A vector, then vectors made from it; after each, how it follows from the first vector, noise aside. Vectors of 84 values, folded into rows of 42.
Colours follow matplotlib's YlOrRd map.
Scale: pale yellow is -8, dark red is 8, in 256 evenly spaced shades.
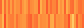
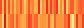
scaled up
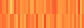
reversed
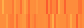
partly zeroed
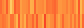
reversed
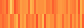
reversed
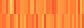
reversed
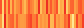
scaled up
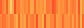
reversed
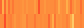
partly zeroed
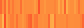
partly zeroed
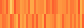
reversed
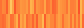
reversed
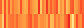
scaled up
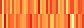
scaled up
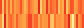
scaled up
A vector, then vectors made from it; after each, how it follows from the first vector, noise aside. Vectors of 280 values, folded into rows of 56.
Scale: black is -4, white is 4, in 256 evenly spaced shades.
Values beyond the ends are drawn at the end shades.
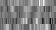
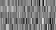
sign-scrambled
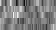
wrapped around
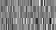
sign-scrambled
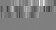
partly zeroed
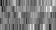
wrapped around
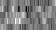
wrapped around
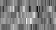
wrapped around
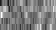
wrapped around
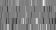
partly zeroed
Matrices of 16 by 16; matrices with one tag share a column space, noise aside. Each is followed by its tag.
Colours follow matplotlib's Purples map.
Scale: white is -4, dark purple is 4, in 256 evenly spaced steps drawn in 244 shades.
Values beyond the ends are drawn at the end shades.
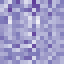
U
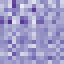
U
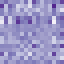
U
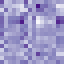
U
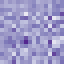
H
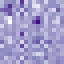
U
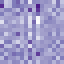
U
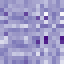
H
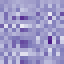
H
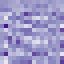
H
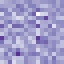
H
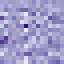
H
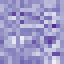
H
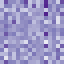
U
